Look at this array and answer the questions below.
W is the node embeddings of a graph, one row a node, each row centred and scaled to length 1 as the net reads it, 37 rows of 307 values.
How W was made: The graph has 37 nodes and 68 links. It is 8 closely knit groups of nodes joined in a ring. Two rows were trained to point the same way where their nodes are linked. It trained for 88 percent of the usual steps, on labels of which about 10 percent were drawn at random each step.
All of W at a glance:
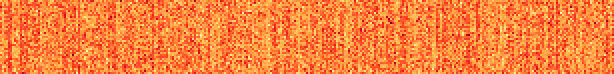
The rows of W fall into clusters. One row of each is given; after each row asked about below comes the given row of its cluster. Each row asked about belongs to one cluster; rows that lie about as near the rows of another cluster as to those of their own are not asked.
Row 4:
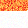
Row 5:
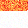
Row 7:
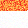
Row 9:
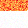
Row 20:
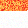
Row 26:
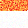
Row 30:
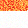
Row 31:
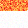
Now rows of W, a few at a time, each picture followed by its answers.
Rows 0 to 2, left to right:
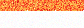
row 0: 31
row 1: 9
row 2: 20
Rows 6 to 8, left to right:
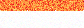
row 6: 30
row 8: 26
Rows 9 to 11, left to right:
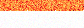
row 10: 30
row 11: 9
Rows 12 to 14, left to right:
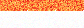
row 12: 20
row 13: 9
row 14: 7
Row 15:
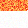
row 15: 30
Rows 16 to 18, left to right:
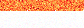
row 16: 26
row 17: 30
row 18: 31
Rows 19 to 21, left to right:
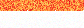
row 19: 30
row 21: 31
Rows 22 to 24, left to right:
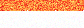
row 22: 7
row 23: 20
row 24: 26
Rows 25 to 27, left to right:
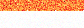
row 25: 31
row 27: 20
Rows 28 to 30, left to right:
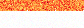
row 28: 31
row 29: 7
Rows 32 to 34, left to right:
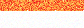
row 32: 4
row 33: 4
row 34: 20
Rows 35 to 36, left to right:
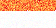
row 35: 5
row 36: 7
